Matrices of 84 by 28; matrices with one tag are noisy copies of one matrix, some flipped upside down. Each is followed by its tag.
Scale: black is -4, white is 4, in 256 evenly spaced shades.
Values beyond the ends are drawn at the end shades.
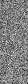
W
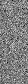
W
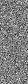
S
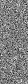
S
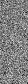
W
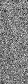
W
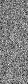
W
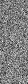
W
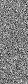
S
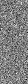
S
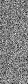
W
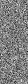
S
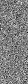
S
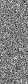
S
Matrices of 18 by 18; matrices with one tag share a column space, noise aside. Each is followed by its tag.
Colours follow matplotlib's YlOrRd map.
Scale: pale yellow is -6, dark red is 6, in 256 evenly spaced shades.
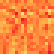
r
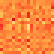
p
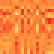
r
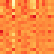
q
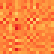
p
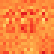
r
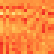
r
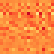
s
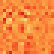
r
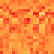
r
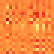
p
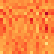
r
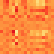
q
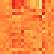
q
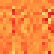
r
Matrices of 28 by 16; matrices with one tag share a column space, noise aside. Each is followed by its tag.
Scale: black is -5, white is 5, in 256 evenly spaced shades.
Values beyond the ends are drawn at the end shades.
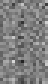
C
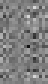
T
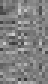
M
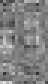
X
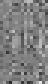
X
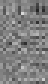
M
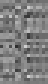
T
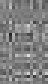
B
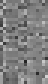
C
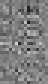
M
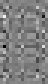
T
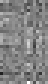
X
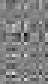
B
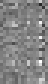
C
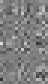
M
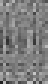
X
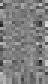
C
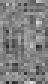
X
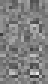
B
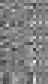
C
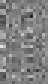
T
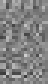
B
